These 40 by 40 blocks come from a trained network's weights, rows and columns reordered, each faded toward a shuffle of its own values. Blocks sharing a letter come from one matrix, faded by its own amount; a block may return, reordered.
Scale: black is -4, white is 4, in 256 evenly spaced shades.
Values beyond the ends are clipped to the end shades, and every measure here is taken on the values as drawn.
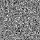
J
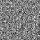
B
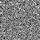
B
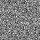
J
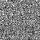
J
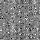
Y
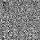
J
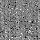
Y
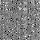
Y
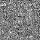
J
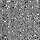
Y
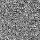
B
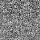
J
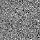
J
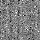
Y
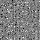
Y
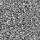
J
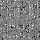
Y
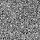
J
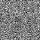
J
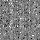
Y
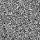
J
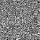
J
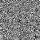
J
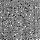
Y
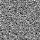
B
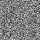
B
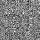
J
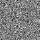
B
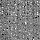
Y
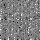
Y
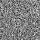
J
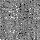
Y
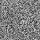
B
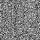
B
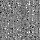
Y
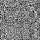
B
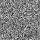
B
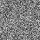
B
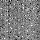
Y
